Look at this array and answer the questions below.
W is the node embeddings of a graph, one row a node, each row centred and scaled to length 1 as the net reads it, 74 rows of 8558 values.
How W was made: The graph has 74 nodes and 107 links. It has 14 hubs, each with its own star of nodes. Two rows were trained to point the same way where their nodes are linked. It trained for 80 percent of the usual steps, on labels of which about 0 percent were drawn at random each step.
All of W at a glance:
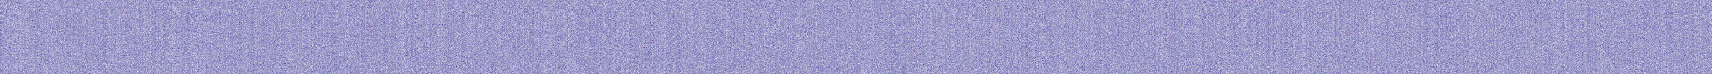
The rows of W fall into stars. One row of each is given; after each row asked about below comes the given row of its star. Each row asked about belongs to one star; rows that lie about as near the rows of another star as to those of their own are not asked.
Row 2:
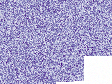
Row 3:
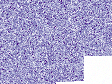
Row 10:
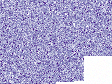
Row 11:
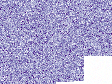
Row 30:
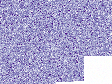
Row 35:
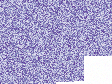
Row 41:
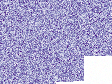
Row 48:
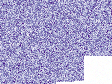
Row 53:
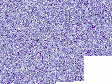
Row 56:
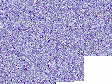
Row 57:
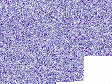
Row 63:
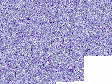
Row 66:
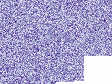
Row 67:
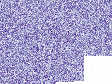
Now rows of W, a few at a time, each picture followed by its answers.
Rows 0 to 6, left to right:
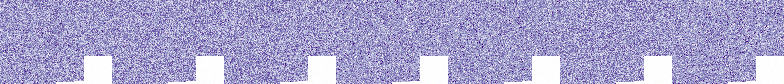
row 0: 35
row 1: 53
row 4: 35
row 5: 35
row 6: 53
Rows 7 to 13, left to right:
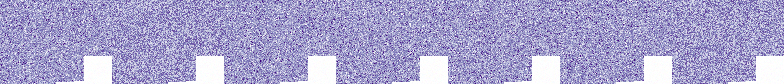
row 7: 30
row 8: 57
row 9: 11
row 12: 41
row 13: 66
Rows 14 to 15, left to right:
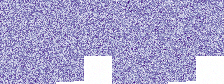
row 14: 63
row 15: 2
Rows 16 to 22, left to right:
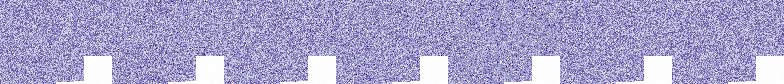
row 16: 2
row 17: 66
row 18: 48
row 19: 67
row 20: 2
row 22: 3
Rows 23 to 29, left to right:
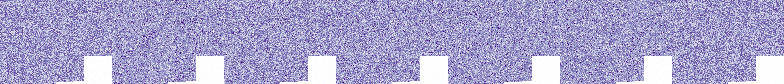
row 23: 41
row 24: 53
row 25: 10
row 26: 30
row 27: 10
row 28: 2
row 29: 63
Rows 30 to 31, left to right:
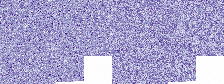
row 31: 2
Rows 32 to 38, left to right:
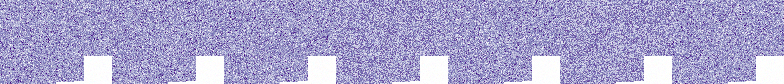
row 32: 56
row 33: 57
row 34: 41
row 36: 67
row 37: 53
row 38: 3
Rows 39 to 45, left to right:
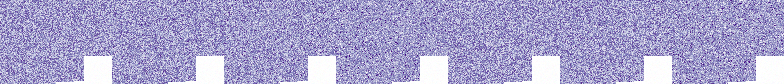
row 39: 30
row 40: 3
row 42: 11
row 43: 67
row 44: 2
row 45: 41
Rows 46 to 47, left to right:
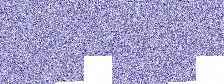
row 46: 41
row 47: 67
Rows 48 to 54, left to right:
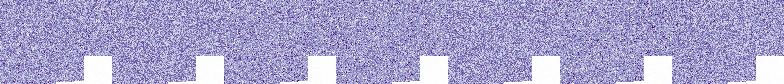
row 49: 11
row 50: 57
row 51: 56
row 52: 10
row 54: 67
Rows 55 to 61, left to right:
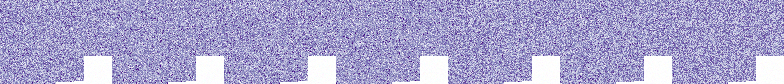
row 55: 10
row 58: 63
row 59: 53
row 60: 63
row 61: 56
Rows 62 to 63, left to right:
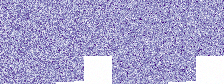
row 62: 30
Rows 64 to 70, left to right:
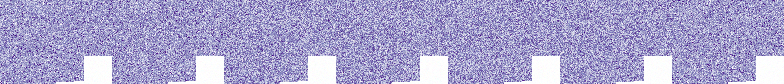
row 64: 53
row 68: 57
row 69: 41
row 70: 57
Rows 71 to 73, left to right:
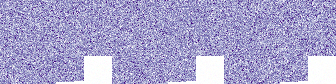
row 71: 10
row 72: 35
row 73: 57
